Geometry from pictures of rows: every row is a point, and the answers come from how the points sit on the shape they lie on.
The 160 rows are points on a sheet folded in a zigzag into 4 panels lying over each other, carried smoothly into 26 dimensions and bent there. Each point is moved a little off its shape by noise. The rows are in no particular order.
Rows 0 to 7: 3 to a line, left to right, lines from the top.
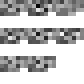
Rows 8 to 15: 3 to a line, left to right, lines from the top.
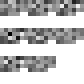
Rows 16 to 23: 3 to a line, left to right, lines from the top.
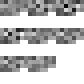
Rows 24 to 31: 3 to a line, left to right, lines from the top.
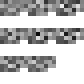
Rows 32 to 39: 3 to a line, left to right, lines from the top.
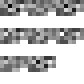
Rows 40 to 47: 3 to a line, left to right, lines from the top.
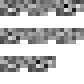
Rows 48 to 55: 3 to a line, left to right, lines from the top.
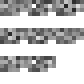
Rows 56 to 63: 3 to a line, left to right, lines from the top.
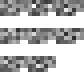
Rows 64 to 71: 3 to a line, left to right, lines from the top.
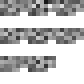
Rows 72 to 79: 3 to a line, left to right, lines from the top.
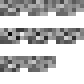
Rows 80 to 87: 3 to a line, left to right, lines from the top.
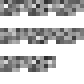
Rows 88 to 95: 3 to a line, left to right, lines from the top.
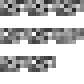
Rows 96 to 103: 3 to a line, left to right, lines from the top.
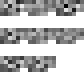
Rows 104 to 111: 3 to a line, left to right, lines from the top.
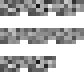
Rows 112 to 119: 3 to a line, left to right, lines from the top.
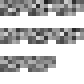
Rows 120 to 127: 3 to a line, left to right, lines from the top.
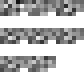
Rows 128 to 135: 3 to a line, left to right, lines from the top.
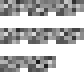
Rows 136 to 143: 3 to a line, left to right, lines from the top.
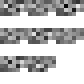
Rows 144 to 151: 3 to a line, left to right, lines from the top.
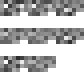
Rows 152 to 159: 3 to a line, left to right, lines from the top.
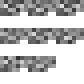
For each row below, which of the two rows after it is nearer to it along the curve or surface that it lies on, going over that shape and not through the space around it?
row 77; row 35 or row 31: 31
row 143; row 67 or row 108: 108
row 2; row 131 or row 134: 134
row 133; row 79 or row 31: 79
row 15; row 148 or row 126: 126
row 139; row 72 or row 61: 61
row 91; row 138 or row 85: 85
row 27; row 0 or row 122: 122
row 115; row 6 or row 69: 6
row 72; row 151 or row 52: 151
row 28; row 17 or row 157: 17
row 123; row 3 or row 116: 3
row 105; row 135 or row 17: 17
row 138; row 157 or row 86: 157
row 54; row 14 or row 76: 14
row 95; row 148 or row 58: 148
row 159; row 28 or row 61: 61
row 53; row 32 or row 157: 157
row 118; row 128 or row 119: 119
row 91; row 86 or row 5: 5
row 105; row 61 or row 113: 113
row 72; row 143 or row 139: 143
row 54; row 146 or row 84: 146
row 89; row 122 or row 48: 122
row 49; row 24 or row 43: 24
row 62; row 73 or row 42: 73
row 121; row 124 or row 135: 124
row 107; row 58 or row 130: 130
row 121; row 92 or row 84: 92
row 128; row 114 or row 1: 114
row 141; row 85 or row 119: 85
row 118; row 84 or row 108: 108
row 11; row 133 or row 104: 133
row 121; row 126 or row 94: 126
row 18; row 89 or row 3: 89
